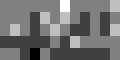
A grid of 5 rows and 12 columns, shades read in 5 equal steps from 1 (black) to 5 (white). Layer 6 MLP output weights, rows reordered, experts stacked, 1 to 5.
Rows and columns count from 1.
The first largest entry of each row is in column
7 5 2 8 1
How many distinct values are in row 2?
3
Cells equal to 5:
1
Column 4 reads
3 2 2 2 1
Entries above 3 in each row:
2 2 3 1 0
